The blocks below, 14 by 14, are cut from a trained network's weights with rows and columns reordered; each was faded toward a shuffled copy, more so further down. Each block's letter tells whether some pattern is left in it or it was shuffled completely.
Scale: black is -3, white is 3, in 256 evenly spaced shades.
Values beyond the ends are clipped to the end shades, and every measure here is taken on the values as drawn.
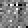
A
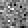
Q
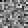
Q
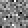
Q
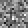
Q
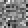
A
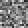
Q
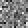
Q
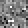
Q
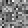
A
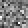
Q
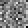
A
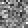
Q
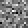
Q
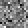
Q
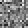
A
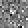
Q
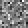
Q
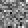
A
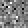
Q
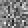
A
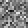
Q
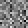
A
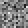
A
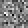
Q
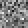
Q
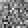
Q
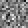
A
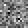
A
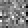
A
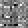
A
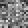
A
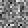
Q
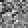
A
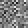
A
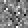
Q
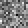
Q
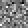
Q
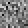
A
